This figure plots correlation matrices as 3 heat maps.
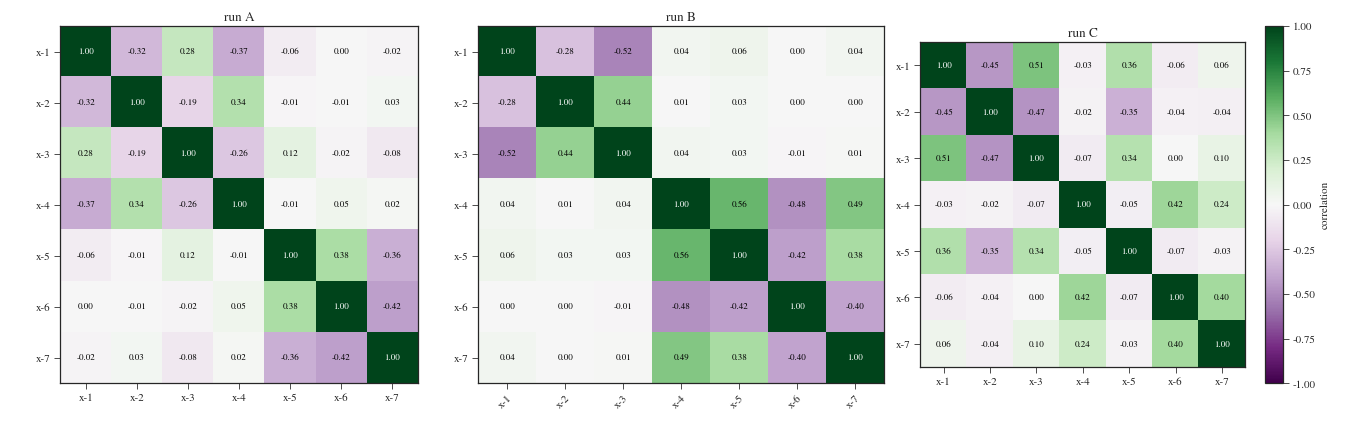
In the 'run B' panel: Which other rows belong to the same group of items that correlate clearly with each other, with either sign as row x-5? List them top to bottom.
x-4, x-6, x-7
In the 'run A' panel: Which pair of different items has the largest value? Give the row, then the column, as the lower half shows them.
x-6, x-5
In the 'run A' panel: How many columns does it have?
7
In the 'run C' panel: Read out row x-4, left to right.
-0.03 -0.02 -0.07 1.00 -0.05 0.42 0.24
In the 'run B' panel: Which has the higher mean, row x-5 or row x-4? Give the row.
x-4
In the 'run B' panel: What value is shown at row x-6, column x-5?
-0.42
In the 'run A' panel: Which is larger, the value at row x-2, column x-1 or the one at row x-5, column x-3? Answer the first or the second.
the second
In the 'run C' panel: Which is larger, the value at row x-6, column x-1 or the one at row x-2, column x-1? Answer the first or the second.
the first
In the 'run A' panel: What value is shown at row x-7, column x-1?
-0.02
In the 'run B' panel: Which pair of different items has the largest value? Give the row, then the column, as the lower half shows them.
x-5, x-4
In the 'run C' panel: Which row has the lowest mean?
x-2
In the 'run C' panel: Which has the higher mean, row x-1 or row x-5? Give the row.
x-1
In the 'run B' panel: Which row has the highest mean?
x-4
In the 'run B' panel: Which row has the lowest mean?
x-6
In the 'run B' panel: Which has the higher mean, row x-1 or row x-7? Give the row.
x-7
